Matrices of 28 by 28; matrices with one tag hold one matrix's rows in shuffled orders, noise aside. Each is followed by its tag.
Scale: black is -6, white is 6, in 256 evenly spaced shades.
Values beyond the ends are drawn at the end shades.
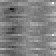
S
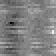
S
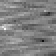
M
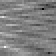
M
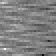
M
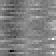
S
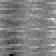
S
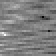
M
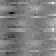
S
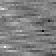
M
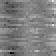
S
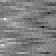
M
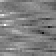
M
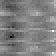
S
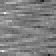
M
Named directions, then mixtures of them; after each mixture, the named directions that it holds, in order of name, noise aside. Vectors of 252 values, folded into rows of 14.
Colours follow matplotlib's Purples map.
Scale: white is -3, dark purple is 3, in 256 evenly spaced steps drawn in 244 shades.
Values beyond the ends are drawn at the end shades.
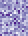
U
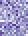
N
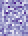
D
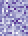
D, U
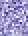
D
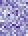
N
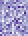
D, N, U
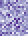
D, N, U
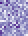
N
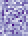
D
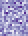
D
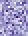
D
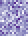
D, N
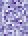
D
